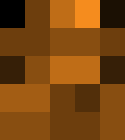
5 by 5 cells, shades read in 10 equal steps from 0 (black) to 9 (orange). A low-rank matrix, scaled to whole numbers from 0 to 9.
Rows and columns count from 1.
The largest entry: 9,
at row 1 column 4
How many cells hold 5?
7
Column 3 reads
7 5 7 4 4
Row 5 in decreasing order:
5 5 5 4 4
